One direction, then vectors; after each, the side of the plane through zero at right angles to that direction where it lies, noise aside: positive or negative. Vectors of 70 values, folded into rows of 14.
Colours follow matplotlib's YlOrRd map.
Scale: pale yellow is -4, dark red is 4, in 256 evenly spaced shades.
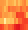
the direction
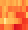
positive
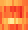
positive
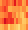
negative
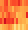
negative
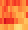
negative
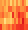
positive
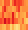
negative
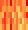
negative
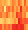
positive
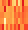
positive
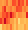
negative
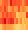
negative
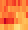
negative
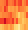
negative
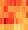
negative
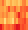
positive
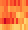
negative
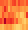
negative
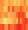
positive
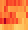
negative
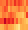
negative
